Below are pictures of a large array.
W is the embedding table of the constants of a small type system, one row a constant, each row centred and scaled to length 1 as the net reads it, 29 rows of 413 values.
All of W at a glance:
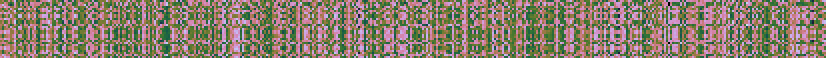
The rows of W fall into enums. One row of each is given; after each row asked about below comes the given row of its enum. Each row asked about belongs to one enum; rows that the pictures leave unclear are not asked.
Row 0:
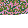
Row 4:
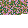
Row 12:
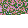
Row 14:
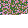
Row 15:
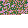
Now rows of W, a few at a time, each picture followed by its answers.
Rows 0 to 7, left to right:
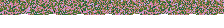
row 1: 12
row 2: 12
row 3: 15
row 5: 0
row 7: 4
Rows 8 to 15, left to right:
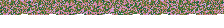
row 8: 4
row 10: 0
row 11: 0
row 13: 4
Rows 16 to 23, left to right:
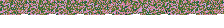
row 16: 15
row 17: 14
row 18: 14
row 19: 15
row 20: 0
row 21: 12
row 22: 14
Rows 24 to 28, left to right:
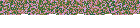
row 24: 15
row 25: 14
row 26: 4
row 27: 12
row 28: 15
